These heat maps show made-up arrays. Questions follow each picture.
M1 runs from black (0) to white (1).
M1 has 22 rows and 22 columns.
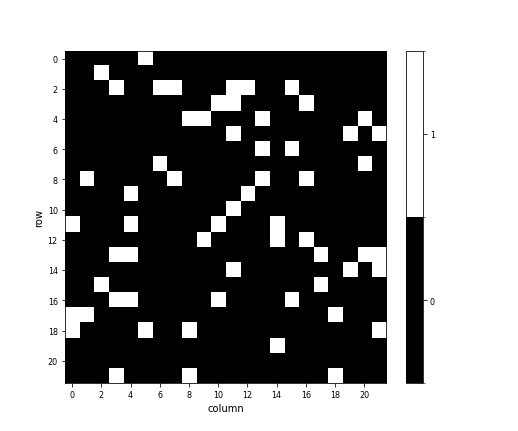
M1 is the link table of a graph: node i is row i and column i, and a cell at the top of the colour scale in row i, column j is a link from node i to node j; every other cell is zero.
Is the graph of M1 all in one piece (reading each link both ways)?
yes
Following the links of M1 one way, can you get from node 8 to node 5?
yes
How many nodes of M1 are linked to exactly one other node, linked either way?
0
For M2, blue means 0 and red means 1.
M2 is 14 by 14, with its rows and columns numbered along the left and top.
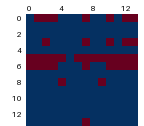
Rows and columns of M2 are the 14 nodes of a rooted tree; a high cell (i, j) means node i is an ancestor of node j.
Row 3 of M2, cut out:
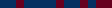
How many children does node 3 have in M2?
4
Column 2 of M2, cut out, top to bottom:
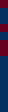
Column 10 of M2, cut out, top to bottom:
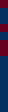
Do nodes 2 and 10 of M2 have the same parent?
yes
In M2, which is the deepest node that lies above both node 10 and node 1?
0
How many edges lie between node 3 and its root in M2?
3
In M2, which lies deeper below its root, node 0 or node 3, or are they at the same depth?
node 3
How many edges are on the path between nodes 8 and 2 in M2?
5
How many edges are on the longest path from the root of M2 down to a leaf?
5
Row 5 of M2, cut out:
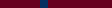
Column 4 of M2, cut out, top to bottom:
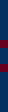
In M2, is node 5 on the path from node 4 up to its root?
yes
